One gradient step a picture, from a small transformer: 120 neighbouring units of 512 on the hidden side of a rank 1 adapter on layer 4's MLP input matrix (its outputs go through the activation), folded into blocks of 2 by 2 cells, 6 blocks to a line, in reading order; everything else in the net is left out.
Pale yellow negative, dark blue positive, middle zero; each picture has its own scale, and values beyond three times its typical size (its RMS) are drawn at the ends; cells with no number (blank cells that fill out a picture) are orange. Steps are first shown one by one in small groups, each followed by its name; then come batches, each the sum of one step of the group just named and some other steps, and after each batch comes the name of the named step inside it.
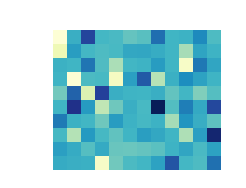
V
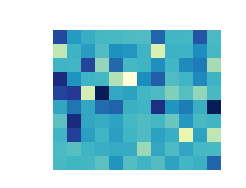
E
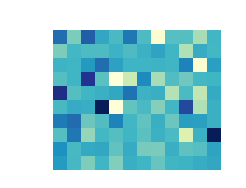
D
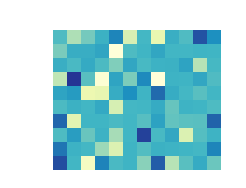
D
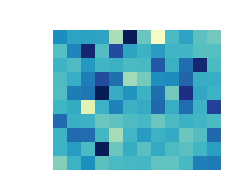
E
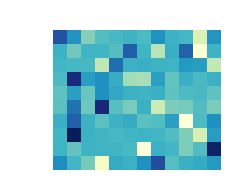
D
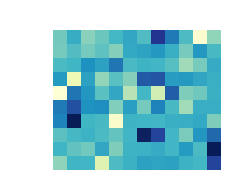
V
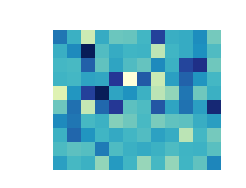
E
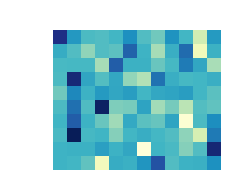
D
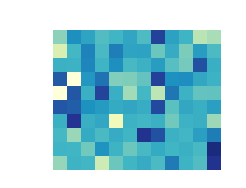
V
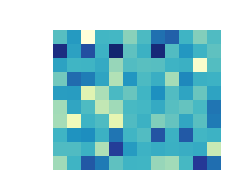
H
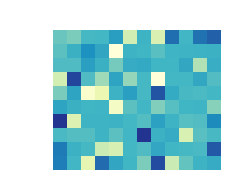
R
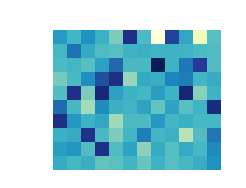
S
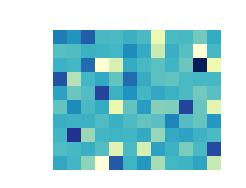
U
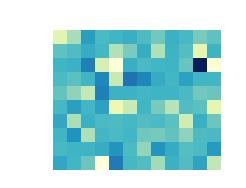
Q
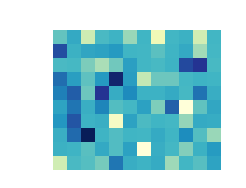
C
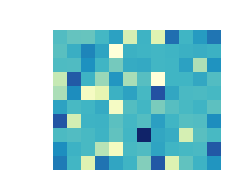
R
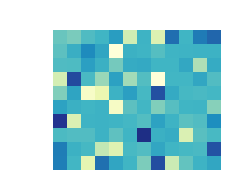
R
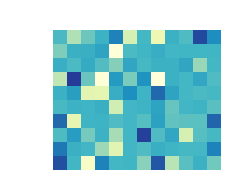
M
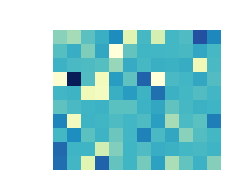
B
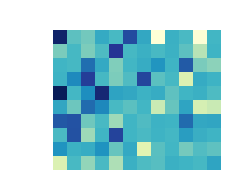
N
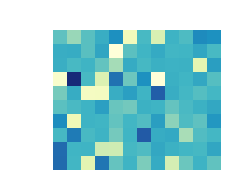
B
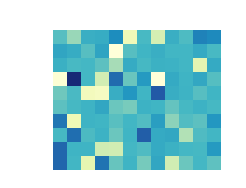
B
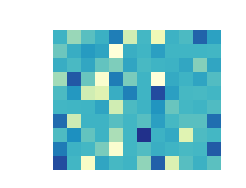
M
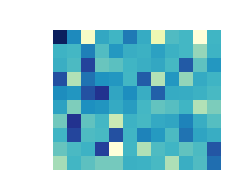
N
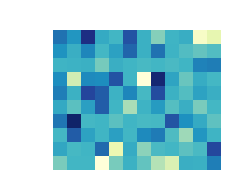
N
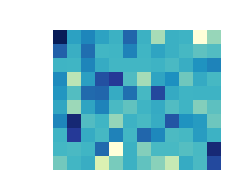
N
